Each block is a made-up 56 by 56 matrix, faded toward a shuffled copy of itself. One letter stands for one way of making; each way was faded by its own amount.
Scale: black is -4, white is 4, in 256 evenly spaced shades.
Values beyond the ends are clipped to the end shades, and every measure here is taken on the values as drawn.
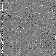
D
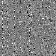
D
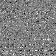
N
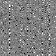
D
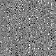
D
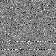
N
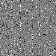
D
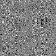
D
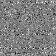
N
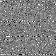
N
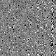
D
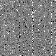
D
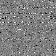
N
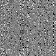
D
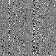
D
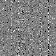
D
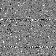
N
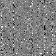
D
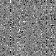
D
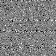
N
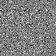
N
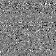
N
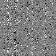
D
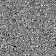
N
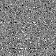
N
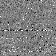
N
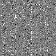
D
